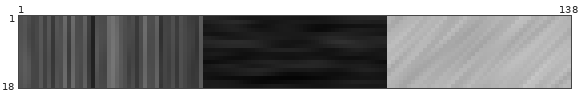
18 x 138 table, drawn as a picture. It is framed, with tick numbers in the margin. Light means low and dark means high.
The table splits into one row of 3 panels. Panel 1,1: high, streaked downward. Panel 1,2: very high, streaked across, faint in contrast. Panel 1,3: low, slanting up to the right, faint in contrast.
